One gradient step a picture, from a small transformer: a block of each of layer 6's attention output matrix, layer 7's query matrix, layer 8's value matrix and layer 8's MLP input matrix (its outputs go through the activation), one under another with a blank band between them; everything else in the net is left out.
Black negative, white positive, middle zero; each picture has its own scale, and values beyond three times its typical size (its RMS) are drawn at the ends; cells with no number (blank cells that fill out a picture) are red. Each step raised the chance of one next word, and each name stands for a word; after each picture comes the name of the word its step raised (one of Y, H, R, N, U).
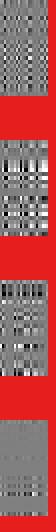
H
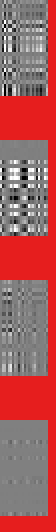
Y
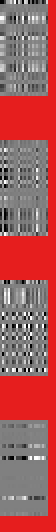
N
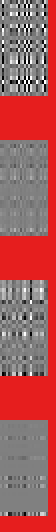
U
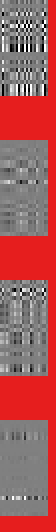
Y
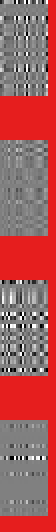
N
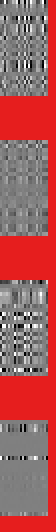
N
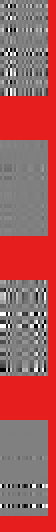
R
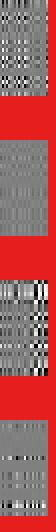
H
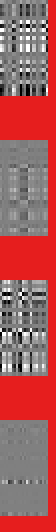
Y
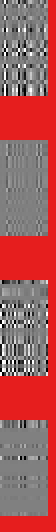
R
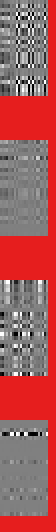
U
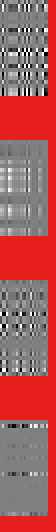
R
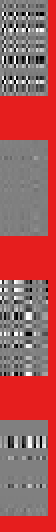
U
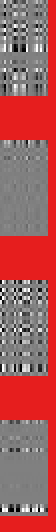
Y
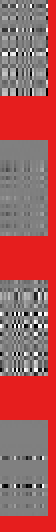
R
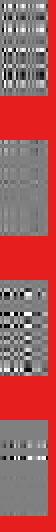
R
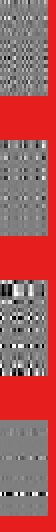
H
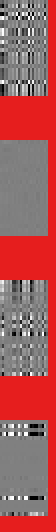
U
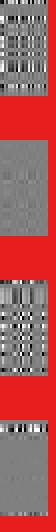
N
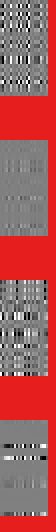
U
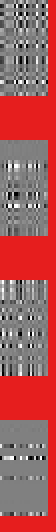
U
